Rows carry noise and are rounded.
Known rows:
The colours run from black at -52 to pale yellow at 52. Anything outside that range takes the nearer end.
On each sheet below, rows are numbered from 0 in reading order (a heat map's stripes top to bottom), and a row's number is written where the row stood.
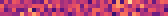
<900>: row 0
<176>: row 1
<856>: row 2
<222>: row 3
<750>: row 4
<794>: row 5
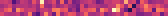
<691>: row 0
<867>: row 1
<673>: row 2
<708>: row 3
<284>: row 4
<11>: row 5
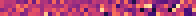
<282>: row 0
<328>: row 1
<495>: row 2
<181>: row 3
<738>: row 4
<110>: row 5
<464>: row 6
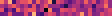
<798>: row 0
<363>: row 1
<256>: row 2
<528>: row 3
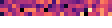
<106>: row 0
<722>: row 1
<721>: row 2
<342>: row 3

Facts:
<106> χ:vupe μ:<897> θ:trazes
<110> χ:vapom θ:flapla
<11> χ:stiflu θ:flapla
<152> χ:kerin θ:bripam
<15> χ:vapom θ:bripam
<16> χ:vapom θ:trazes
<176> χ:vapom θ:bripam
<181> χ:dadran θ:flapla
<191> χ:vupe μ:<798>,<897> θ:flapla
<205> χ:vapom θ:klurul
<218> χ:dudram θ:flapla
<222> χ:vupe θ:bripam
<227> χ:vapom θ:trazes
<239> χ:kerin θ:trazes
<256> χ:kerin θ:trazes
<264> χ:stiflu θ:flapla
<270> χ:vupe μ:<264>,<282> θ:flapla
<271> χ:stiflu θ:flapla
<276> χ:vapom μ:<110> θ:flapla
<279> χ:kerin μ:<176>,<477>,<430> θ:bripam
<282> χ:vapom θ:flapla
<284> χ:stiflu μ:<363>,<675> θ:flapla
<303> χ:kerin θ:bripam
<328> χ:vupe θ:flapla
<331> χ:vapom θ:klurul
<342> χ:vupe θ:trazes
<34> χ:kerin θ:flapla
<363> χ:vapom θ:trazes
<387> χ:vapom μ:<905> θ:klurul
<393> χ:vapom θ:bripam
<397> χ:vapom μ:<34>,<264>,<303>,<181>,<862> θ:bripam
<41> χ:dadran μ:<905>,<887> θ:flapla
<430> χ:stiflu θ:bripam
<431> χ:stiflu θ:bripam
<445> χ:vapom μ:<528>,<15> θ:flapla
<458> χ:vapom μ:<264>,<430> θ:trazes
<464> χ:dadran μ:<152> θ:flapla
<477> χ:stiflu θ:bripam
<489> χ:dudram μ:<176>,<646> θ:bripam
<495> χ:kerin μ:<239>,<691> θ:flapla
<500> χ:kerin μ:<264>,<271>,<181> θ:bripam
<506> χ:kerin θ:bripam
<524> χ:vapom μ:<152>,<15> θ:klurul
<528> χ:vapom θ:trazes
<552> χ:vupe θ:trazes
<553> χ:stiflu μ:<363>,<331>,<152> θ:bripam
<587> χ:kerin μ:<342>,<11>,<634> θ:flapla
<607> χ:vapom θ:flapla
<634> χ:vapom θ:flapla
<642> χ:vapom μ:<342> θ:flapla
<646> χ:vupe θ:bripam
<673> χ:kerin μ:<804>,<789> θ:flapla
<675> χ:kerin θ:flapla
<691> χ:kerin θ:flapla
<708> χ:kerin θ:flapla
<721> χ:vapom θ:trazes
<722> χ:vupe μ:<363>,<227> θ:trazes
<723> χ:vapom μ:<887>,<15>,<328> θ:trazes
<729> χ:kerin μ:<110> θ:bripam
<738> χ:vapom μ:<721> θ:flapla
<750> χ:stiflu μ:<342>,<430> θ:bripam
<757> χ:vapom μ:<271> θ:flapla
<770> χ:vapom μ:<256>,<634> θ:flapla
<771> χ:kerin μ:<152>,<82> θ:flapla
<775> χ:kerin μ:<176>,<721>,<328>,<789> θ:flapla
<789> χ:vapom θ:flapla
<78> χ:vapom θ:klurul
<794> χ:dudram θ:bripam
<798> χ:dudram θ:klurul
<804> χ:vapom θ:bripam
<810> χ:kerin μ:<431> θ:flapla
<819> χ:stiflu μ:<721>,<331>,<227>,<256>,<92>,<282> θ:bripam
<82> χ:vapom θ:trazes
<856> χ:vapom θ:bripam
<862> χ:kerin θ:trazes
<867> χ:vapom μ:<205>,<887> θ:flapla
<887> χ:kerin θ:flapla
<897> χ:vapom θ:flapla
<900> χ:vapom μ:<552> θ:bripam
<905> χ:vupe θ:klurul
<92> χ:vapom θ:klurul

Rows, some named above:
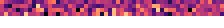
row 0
<721>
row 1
<152>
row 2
<106>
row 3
<500>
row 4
<775>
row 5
<897>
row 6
<106>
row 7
<757>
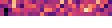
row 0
<387>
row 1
<271>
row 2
<770>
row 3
<284>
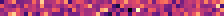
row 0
<270>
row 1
<867>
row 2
<798>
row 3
<264>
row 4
<524>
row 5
<794>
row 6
<552>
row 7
<15>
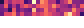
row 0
<458>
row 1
<642>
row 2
<270>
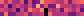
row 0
<227>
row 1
<553>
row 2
<794>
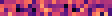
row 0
<489>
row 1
<905>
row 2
<723>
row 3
<500>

